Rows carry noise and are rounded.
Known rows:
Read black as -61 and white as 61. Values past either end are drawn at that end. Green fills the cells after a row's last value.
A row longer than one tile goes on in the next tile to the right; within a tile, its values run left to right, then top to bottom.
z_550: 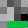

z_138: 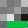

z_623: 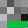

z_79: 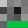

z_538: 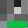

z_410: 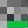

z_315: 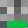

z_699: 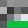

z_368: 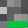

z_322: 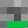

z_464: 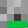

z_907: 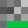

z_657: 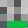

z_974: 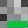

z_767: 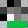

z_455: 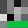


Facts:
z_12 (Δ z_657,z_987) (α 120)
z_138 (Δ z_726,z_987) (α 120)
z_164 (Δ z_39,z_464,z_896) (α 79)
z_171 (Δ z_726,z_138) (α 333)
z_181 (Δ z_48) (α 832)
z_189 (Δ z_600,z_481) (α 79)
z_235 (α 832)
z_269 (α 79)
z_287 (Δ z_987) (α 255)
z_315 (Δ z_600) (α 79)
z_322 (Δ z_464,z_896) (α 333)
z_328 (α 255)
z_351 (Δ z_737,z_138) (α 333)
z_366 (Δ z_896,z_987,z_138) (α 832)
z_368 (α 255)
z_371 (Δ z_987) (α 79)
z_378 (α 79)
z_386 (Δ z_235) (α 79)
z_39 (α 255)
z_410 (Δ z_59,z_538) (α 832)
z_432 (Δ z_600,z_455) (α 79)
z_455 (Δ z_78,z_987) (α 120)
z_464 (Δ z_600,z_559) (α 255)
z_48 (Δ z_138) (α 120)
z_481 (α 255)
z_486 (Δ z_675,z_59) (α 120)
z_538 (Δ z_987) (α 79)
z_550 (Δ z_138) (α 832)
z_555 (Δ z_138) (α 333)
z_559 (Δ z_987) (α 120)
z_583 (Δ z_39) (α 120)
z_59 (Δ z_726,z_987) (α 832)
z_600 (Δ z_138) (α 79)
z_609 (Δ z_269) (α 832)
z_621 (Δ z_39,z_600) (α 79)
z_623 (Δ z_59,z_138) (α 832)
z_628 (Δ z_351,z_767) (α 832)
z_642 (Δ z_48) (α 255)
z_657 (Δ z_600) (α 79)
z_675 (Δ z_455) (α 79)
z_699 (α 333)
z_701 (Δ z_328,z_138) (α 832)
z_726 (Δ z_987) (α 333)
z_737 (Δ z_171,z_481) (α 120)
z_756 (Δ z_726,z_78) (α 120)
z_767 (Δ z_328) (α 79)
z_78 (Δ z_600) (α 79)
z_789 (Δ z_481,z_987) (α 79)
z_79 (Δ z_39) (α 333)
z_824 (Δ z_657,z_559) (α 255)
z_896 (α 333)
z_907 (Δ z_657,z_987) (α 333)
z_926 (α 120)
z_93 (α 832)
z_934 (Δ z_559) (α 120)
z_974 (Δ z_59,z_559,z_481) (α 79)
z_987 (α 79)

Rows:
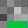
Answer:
z_789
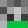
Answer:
z_59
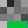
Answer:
z_628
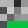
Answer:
z_78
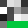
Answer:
z_481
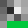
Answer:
z_559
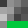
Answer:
z_642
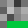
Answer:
z_432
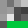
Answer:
z_555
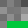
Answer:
z_386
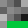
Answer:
z_366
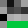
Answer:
z_328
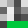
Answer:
z_600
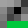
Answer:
z_39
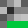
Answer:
z_926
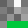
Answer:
z_934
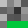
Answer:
z_583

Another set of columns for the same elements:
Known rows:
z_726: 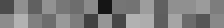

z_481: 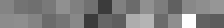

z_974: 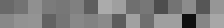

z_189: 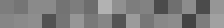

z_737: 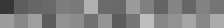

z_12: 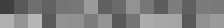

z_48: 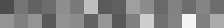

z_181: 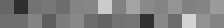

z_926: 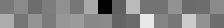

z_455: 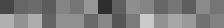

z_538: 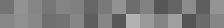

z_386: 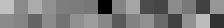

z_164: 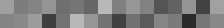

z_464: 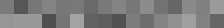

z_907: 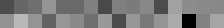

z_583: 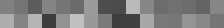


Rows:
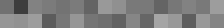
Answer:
z_824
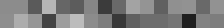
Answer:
z_79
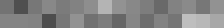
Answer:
z_642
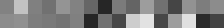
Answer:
z_987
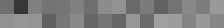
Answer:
z_287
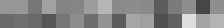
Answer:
z_767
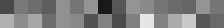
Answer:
z_559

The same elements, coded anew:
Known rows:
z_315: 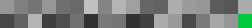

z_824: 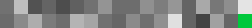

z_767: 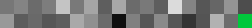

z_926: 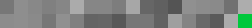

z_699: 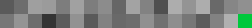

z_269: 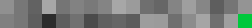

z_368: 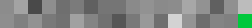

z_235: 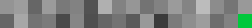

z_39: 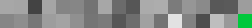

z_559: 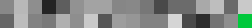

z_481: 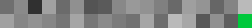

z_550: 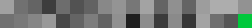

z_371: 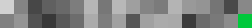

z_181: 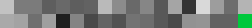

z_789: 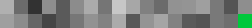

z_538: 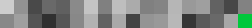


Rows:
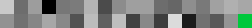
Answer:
z_138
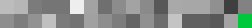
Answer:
z_455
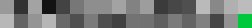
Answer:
z_48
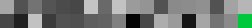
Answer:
z_600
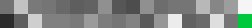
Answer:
z_464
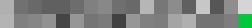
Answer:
z_642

